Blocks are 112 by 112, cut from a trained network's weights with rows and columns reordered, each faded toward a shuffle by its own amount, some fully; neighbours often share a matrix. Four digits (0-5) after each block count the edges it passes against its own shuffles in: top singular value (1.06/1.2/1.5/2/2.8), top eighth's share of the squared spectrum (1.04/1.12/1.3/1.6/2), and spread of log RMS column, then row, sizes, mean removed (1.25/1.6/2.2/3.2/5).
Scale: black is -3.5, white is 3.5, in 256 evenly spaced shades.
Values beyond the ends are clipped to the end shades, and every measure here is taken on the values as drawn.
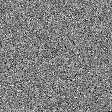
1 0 0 0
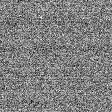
2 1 0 0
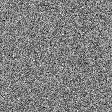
0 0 0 0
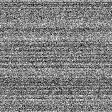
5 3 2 2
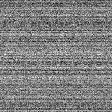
5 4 2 3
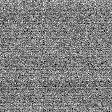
3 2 1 1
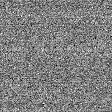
2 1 0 0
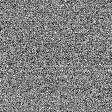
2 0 0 0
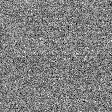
1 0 0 0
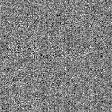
3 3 1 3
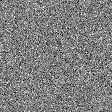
1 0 0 0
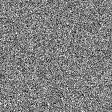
0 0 0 0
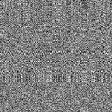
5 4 1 3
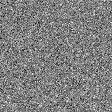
2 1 0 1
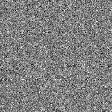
3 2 0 2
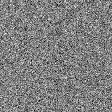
2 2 0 0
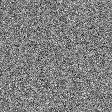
0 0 0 0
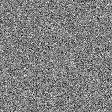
2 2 0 0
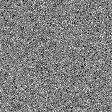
2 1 0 0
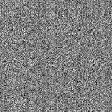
4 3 1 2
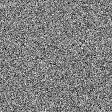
2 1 0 0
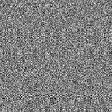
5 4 1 3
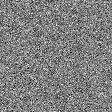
0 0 0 0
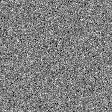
0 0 0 0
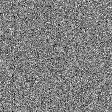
2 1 0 0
